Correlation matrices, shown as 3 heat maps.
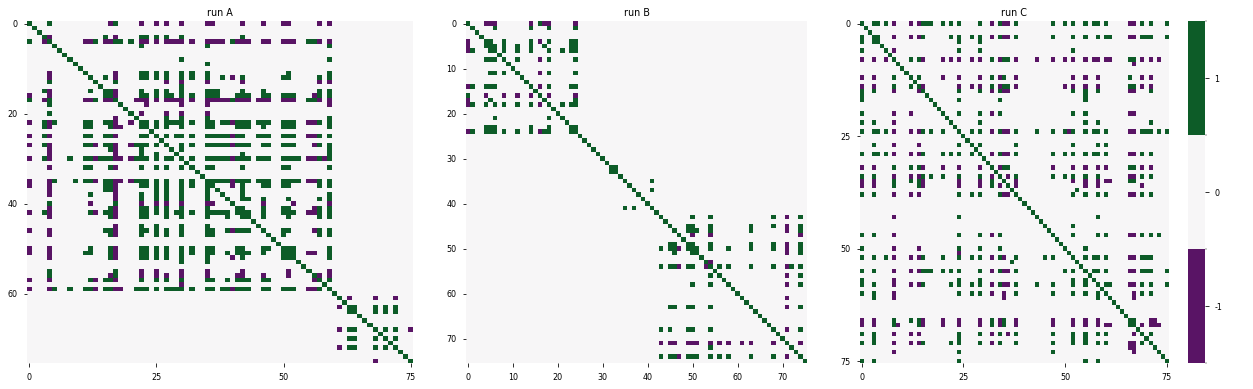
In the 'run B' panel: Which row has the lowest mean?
71
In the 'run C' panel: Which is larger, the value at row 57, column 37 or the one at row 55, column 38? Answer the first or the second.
the second
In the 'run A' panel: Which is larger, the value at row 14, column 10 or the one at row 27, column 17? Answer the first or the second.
the first
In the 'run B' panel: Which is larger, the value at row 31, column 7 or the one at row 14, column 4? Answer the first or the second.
the second
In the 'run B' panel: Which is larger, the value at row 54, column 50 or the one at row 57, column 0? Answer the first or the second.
the first
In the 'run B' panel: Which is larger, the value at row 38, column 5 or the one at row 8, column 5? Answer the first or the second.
the second
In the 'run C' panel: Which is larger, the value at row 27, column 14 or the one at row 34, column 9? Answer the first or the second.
the second
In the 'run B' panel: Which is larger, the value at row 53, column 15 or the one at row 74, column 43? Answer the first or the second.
the second
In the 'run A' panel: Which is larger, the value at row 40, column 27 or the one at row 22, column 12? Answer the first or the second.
the second
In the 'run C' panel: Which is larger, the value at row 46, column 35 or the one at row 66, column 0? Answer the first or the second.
the first
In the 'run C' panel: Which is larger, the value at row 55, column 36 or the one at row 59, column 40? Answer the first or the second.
the second
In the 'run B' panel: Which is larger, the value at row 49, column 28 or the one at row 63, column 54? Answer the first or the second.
the second
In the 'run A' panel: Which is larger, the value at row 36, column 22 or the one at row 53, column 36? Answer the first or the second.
the first
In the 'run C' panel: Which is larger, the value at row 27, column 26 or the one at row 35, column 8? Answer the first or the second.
the second
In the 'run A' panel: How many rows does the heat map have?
76
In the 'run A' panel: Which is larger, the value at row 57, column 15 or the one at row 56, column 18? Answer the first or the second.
the first
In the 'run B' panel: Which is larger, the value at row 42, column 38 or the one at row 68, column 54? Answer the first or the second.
the second
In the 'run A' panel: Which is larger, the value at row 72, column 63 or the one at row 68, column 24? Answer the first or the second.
the first
